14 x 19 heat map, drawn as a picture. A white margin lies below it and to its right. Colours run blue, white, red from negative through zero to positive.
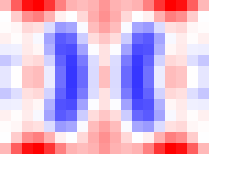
Average level on the scale: 50%. Mirror symmetry: left to right and top to bottom. Lone odd cells: none. Ninth with the lowest average: centre.
